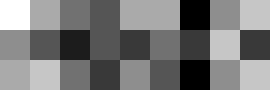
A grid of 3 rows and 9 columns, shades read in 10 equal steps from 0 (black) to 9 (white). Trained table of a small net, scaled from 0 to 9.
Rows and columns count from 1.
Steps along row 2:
down down up down up down up down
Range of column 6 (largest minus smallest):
3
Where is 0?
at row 1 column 7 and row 3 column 7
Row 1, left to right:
9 6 4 3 6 6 0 5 7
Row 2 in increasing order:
1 2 2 2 3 3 4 5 7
